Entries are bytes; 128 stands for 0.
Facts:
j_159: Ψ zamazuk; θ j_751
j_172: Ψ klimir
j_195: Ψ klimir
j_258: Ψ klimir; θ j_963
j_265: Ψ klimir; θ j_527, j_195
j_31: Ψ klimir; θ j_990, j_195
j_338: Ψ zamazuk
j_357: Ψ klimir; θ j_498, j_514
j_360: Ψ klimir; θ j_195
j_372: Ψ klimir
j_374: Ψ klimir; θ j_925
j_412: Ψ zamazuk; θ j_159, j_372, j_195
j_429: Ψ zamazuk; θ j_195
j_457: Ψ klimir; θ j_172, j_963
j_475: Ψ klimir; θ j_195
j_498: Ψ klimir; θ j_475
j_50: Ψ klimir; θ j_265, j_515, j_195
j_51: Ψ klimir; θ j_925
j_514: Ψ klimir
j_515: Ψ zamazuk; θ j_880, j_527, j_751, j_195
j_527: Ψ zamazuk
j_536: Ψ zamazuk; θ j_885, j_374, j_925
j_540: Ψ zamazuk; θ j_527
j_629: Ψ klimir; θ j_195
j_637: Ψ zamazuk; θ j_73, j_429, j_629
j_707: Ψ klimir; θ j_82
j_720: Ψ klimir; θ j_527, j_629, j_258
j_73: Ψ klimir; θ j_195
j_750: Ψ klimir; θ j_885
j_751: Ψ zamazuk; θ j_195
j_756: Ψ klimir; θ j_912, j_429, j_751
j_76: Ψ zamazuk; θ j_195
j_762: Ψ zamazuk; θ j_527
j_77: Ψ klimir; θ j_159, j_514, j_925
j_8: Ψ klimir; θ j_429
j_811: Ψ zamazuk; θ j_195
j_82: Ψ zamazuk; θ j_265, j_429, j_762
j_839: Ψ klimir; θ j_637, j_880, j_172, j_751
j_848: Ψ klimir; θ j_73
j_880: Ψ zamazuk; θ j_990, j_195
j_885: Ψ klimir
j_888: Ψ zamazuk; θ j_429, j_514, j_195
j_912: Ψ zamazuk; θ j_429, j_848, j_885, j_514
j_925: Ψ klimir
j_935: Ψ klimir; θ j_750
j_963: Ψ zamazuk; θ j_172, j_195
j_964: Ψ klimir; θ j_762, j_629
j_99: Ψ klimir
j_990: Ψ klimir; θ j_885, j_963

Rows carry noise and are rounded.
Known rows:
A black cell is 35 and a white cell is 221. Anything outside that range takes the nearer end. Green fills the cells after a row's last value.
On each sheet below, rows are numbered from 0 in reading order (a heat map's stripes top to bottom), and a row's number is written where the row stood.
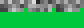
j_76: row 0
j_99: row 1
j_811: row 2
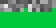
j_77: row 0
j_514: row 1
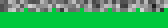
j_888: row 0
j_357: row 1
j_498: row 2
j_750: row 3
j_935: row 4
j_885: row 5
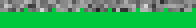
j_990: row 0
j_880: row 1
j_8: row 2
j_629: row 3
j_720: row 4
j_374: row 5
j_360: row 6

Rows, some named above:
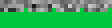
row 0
j_720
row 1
j_429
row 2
j_707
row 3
j_31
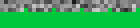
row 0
j_50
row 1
j_457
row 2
j_839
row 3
j_912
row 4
j_964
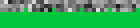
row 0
j_99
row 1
j_195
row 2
j_880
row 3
j_540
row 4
j_429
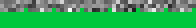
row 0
j_265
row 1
j_515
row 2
j_338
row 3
j_258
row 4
j_195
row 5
j_536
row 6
j_515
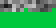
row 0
j_82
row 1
j_372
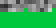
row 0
j_637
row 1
j_756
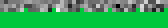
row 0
j_50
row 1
j_963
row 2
j_925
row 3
j_707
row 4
j_527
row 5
j_195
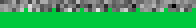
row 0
j_756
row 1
j_514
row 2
j_412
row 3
j_751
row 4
j_159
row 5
j_8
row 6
j_762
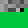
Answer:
j_172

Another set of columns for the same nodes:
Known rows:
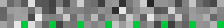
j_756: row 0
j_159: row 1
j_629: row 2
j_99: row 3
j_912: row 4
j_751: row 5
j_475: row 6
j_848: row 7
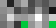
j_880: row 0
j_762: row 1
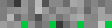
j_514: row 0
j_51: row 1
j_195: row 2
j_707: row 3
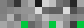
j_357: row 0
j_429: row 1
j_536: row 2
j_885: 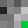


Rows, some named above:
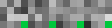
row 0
j_515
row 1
j_31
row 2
j_195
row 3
j_265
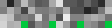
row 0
j_637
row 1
j_50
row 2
j_159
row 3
j_990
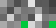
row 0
j_839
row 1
j_159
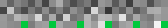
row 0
j_338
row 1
j_720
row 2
j_839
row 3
j_82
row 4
j_720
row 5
j_8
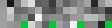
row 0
j_888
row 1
j_159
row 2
j_8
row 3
j_963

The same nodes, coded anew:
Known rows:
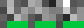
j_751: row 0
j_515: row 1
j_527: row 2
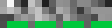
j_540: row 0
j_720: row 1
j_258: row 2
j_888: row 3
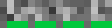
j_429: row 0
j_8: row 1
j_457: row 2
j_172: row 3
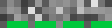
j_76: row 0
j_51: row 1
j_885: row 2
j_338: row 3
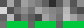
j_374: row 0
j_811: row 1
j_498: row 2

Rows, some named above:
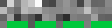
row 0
j_925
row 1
j_762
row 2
j_159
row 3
j_990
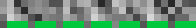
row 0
j_964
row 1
j_159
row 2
j_172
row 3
j_50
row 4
j_195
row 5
j_964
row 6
j_536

